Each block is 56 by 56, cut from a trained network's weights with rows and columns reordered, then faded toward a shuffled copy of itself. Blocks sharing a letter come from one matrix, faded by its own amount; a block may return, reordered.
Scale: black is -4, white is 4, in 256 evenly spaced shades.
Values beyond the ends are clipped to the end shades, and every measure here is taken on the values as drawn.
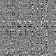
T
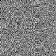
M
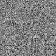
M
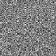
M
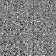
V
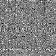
V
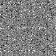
V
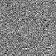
M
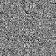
M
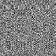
M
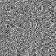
M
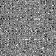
V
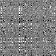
T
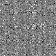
V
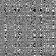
T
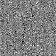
V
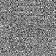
M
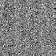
V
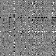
T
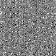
V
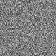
M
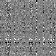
T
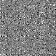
V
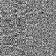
M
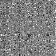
V
